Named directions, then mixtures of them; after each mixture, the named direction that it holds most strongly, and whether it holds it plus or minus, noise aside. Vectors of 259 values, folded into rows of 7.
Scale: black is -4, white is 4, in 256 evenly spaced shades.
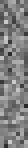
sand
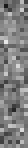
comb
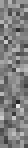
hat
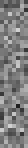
hat, minus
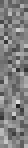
hat, minus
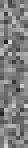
sand, minus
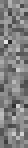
hat, plus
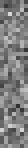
comb, plus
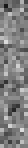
comb, plus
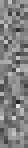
hat, plus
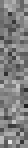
comb, minus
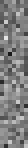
sand, plus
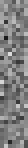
sand, minus
